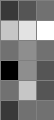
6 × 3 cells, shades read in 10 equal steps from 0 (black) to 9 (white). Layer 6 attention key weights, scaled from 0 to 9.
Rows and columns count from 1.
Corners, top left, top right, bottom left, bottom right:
2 4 2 4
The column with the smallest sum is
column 1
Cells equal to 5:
2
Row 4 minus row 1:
-2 2 -1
